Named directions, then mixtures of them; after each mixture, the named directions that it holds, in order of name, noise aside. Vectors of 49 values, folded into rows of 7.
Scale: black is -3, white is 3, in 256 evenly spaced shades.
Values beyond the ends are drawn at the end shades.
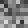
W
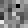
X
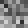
W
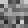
W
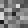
W, X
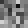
W, X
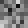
W, X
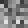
W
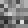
W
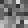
W, X
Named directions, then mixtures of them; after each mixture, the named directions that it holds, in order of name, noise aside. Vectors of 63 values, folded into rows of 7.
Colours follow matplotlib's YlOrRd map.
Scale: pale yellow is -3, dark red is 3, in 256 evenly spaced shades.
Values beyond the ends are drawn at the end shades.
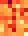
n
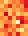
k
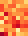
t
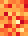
k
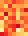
k, n, t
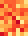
k, n, t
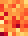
t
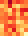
k, n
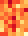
n, t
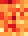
n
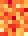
n, t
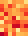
t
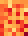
k, n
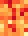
n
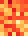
k, n, t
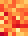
t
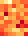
k, n, t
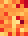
k, n, t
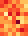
k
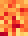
n, t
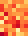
t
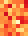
k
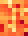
n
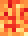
k, n, t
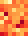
k, n, t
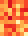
k, n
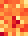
k, n, t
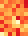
k, t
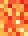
k, n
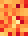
k, n, t
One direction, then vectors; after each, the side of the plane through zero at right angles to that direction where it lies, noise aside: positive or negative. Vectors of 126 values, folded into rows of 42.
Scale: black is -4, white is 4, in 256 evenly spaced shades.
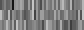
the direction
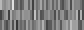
negative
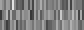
negative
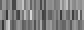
positive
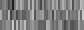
positive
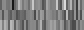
positive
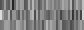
positive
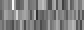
negative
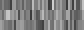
positive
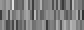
negative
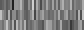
positive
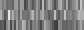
positive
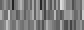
positive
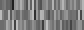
positive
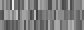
negative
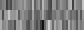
positive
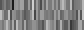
positive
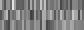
negative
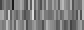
positive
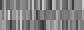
positive
